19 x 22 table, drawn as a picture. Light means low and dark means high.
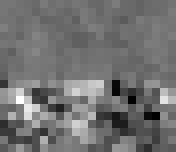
Seam: horizontal, 50% of the way down, the top part calmer. Histogram: heavy tails on both sides. Roughest part: bottom left. Ninth with the highest average: bottom right. Mirror symmetry: none.
